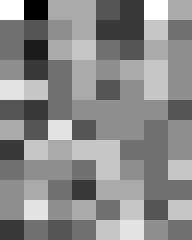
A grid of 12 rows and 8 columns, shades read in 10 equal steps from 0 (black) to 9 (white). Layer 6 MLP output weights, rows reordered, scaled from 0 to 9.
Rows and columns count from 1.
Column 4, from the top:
6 6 7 6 6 5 3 7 4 2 6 4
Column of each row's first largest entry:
1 7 4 7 1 4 3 2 5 2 2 6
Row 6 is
3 2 4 5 5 5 5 3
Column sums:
57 48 60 62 58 58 65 60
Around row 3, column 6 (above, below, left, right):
2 6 4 6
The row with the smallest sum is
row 6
